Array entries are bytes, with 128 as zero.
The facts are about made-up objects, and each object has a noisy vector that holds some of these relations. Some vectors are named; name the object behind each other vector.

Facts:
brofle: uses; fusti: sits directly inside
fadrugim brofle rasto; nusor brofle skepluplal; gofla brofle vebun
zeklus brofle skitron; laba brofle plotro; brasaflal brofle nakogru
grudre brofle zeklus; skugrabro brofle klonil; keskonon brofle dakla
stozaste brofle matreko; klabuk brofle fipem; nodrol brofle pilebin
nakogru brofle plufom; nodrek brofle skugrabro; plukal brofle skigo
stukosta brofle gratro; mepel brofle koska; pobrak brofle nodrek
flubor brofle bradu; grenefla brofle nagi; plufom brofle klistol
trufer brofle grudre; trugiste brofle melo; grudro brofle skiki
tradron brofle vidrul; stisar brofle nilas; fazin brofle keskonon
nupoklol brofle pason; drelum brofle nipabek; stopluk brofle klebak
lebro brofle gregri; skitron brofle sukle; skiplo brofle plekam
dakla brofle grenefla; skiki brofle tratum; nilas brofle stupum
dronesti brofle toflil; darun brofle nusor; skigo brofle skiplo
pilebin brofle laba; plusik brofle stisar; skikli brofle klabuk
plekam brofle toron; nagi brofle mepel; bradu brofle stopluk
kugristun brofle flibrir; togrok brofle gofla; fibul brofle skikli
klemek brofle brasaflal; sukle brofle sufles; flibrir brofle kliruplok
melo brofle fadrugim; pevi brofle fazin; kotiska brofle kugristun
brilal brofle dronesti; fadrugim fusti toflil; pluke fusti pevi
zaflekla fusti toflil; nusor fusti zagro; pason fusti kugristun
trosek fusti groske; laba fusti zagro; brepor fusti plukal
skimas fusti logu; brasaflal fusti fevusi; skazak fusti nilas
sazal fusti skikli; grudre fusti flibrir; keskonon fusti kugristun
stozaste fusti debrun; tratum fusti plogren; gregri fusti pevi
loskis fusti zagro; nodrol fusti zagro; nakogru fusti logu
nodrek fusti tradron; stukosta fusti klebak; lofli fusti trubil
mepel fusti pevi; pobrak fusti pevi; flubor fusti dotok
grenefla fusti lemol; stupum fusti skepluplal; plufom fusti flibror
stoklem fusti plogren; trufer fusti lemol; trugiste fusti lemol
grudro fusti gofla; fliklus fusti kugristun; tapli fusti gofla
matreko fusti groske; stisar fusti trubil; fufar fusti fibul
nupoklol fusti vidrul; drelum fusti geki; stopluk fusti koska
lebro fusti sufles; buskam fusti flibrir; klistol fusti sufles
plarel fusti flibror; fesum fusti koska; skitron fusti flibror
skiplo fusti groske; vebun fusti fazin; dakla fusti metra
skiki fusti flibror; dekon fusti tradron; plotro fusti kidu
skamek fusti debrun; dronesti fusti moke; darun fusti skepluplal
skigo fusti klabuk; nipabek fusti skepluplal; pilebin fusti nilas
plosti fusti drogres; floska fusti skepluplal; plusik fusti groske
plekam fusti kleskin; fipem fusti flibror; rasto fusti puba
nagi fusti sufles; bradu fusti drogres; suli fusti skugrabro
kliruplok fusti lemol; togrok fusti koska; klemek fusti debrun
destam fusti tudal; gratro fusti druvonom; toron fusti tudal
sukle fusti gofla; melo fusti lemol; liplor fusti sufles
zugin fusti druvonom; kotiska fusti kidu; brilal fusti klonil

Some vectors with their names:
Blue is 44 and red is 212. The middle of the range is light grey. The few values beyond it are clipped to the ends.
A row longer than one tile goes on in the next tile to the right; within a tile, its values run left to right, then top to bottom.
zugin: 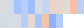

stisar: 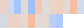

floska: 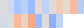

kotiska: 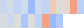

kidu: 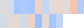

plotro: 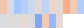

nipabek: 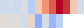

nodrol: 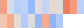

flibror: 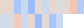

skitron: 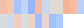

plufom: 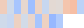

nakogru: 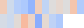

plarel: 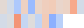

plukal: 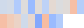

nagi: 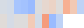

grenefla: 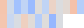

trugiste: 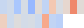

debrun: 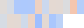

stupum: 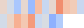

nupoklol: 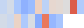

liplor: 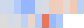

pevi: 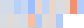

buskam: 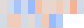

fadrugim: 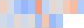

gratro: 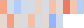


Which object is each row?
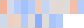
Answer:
zagro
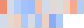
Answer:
loskis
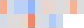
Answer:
dronesti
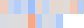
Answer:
nilas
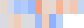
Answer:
rasto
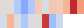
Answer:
togrok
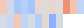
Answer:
fipem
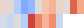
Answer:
lebro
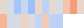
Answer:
trufer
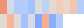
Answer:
laba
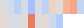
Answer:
plusik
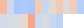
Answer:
toflil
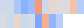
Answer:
pason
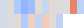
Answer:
fibul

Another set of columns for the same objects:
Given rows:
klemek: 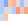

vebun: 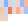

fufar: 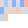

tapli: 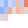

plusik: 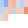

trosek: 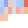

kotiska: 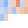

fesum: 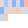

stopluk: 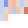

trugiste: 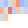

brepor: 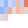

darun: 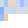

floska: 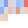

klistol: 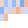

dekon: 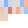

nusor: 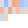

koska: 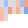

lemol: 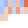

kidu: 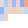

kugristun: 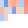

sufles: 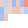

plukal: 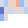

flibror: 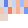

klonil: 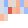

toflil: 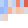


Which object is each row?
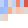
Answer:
klebak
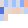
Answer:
toron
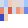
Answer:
skitron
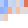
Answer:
stupum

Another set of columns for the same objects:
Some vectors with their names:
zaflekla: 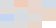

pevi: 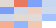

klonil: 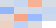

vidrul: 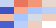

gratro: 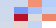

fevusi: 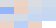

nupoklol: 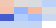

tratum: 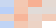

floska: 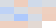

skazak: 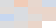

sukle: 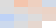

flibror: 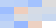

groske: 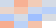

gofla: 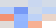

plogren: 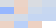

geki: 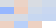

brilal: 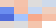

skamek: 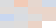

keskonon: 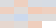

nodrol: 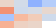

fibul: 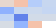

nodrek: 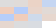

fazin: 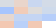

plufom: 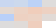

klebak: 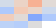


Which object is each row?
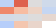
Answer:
skiplo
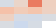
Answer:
kliruplok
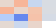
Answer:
trugiste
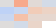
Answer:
pluke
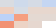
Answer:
pilebin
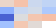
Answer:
stozaste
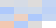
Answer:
skugrabro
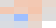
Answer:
melo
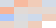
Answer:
trosek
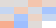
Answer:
lemol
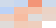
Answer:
klistol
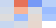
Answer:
plukal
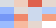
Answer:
matreko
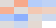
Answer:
kotiska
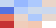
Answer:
skepluplal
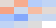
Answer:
flubor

